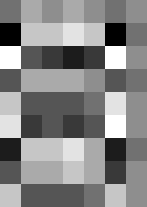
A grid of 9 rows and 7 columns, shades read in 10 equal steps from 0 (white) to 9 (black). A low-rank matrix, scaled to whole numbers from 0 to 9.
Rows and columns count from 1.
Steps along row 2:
down same down up up down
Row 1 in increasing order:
3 3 4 4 4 5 5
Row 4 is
6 3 3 3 4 6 5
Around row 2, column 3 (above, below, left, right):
4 7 2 1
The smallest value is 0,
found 3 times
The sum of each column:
39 38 39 37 39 38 39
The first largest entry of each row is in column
1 1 4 1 2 2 1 6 2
